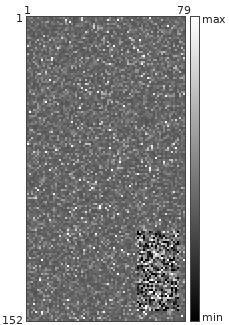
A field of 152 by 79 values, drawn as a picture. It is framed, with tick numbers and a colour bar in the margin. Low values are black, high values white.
Odd rows or columns: none. Odd patch: rougher, in the bottom right. Roughest part: bottom right. Histogram: skewed, a long tail of high values. Slope: none. Grain: fine.
